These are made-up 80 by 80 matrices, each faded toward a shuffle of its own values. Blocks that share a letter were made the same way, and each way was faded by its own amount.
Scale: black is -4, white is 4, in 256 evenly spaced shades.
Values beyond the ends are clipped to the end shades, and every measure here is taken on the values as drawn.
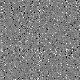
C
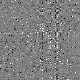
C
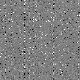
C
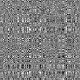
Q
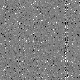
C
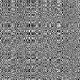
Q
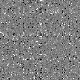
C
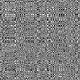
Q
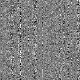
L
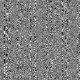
L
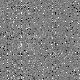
C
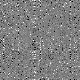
C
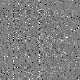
C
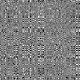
Q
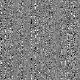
L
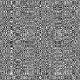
Q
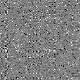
C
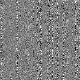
L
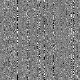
L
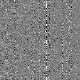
L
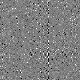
C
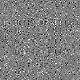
C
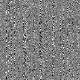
L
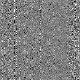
L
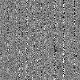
L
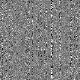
L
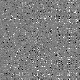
C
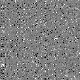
C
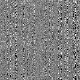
L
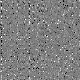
C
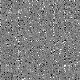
C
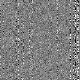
L
